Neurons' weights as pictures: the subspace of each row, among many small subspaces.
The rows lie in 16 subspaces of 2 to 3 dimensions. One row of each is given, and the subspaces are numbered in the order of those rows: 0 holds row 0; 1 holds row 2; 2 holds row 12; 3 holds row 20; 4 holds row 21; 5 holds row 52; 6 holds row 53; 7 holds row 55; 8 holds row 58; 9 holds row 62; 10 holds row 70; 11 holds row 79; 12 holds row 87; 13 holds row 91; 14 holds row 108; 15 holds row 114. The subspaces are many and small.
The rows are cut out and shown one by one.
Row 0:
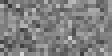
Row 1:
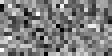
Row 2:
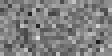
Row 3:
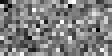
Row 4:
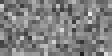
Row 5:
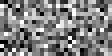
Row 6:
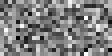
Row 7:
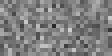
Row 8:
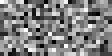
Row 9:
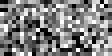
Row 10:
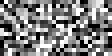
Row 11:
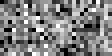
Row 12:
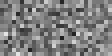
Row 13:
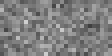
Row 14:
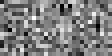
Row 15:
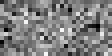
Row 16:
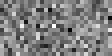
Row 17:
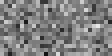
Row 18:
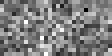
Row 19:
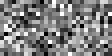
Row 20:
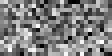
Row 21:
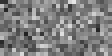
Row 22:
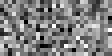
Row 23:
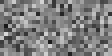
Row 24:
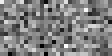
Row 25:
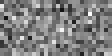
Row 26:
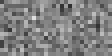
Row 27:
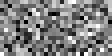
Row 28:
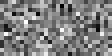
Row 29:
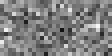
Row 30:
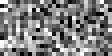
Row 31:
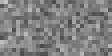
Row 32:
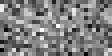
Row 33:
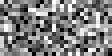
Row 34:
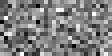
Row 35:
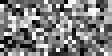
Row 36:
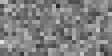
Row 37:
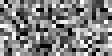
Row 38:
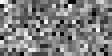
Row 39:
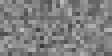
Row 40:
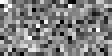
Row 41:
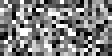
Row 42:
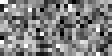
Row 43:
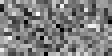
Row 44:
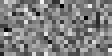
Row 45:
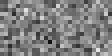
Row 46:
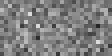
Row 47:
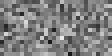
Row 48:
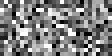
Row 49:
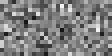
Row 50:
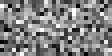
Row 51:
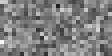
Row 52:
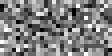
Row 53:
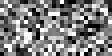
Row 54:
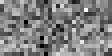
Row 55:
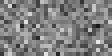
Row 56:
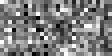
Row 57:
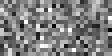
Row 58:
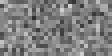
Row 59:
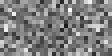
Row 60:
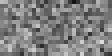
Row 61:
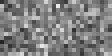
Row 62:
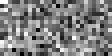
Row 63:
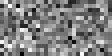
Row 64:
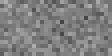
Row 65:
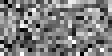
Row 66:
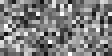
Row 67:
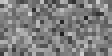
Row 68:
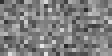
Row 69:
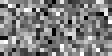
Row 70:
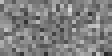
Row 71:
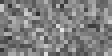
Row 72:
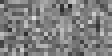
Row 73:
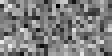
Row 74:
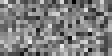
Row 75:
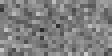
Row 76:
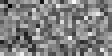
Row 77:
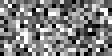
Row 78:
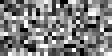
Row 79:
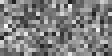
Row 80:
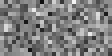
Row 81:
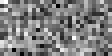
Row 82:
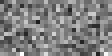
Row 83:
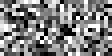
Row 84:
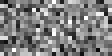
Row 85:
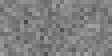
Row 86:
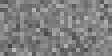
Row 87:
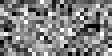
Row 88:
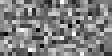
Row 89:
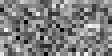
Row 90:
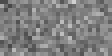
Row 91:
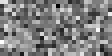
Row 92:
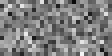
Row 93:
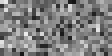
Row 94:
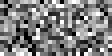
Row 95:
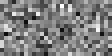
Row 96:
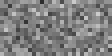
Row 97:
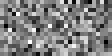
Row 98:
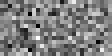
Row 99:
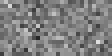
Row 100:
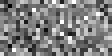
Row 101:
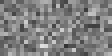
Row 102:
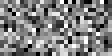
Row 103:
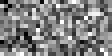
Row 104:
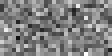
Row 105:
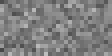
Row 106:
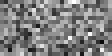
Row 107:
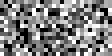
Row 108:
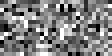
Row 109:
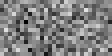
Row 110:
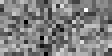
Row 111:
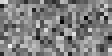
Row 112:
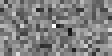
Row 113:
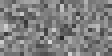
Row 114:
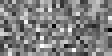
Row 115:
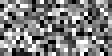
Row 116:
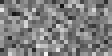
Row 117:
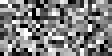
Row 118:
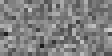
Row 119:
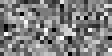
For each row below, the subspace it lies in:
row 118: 2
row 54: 3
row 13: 6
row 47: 14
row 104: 5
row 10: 2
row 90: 4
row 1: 0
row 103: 12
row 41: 2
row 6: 5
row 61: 6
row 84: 9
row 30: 9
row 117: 7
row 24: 7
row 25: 10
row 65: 0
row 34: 10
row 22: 15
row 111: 14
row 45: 9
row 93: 4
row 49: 4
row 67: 8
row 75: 5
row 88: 15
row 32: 5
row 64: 8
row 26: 8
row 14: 8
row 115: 10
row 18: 3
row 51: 13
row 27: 6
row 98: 1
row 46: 1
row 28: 4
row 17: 7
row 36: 13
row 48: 2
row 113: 14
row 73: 6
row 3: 11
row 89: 6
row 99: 7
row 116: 5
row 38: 11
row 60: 3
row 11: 13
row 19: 11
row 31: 9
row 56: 13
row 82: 10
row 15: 12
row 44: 8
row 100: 4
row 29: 12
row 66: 11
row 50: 5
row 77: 1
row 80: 10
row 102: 13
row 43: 0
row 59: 13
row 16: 15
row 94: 12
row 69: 9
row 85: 6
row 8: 7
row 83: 14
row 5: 5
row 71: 0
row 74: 13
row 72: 8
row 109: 3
